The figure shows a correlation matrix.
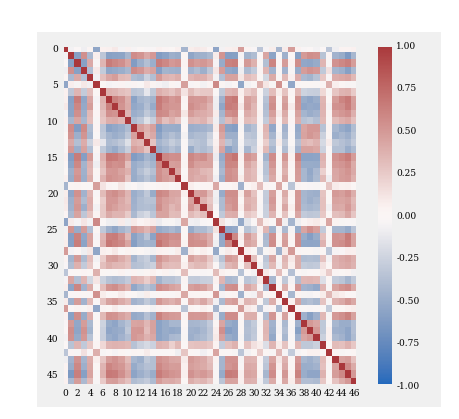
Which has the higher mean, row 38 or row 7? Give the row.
7
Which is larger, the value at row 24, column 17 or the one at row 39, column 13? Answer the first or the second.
the second
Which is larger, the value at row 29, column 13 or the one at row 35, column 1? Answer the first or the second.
the first
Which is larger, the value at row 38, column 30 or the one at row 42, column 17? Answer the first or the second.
the second
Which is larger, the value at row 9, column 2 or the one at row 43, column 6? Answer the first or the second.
the first
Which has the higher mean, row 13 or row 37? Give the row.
37
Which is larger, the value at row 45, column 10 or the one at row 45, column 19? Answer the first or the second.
the first
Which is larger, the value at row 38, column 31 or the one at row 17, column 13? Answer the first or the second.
the first
